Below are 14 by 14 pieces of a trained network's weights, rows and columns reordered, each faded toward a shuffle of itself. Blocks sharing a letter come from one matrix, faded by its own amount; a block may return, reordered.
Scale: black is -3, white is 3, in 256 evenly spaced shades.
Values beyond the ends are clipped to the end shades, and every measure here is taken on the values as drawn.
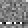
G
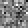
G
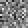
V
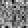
V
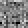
G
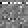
G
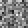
V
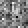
V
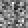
V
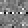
G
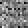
G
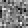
G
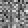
V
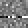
G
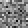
V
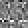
G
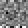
G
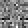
G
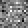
G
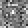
V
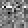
G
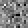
V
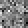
V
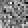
V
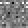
G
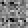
G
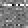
G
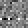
G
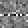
G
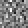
V
